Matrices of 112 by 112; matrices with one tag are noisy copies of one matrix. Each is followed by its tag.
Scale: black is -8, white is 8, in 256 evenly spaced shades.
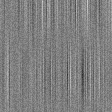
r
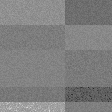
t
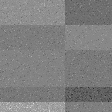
t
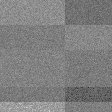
t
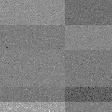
t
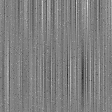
r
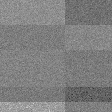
t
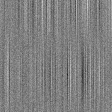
r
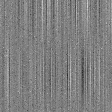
r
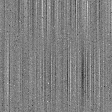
r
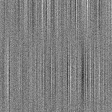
r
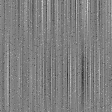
r
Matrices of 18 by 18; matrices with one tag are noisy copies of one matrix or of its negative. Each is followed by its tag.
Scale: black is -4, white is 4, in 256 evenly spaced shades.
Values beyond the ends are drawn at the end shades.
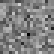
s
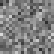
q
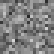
s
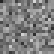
s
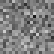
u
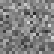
u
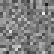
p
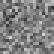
p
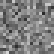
p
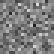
s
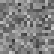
s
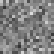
q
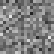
q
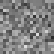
u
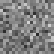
u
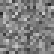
p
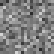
q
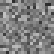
p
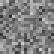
q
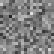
q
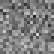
u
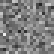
p
